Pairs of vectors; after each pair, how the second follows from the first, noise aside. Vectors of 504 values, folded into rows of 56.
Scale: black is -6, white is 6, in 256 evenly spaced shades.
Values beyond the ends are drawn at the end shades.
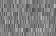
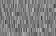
sign-scrambled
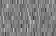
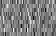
scaled up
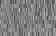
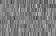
sign-scrambled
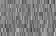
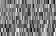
scaled up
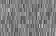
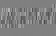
partly zeroed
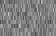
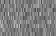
sign-scrambled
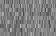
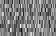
scaled up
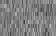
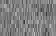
copied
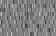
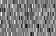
scaled up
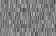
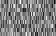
scaled up
